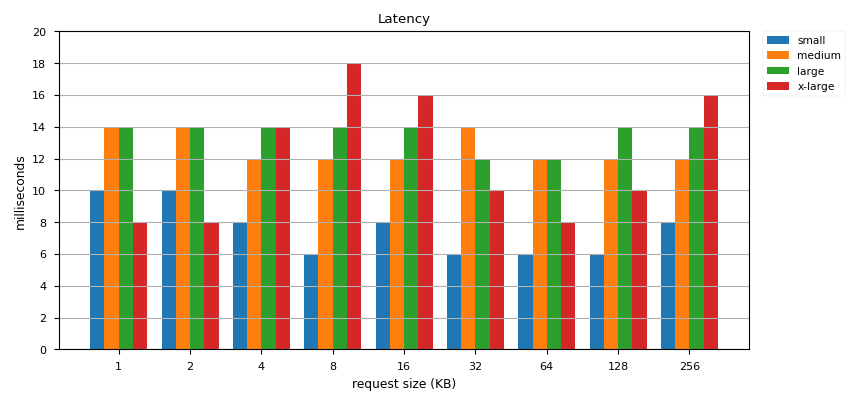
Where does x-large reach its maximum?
8
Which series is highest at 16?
x-large
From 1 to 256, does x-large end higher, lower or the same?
higher
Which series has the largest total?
large
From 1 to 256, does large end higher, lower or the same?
the same
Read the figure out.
Title: Latency
x-axis: request size (KB), ticks 1 2 4 8 16 32 64 128 256
y-axis: milliseconds, ticks 0 2 4 6 8 10 12 14 16 18 20
Legend: small, medium, large, x-large
Values:
small: 10 10 8 6 8 6 6 6 8
medium: 14 14 12 12 12 14 12 12 12
large: 14 14 14 14 14 12 12 14 14
x-large: 8 8 14 18 16 10 8 10 16
